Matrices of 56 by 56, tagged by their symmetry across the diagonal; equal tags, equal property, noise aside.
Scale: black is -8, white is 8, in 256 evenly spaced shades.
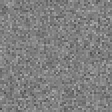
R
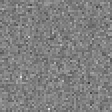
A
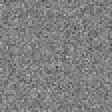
R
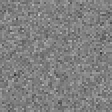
A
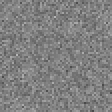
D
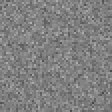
D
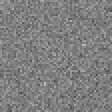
D
